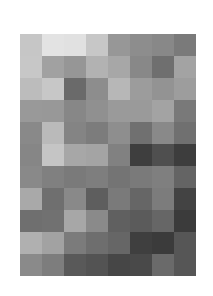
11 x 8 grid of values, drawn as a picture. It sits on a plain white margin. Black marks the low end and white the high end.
Average level on the scale: 50%. Slope: up to the top left. Ninth with the lowest average: bottom right. Stripes: none. Ninth with the highest average: top left.
